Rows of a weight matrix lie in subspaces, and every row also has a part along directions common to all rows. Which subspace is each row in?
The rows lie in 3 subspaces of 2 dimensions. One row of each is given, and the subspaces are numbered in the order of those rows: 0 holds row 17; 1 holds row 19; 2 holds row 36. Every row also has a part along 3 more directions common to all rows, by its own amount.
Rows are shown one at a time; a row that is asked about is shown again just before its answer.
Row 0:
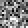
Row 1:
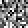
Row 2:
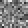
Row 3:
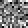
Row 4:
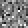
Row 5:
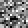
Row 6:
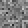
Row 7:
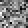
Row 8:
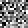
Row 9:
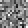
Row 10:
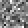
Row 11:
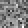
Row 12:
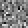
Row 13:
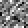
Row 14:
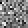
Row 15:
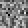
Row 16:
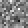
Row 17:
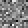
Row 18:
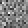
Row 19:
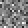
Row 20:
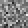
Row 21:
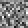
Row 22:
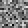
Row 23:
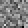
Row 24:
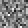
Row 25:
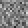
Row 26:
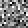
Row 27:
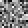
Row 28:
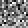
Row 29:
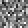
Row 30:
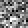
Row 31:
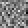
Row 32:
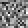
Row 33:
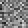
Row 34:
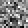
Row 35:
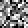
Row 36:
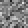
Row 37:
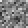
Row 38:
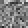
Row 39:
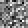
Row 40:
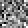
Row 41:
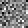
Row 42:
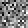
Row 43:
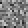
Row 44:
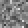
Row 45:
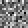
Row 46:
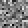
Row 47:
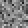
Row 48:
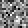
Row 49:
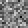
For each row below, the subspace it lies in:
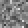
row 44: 2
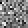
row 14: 1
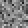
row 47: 0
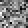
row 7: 2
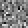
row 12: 0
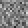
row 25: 1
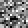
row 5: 2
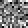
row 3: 0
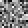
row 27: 0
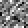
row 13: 2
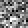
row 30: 2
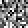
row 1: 1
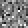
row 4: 0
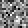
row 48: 2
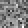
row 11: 2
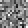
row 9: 2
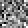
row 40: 0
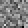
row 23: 2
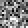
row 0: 2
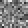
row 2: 0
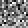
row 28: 0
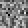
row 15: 1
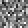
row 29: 1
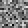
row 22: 0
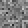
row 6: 0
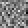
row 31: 1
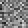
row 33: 1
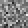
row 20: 0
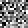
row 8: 1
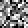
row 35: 2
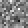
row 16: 2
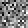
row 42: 1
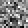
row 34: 2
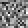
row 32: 1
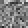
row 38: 0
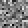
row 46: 0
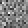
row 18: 1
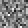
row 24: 1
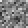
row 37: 2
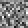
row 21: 1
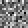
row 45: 1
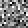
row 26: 0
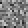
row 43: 1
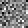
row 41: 1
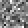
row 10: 2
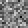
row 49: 1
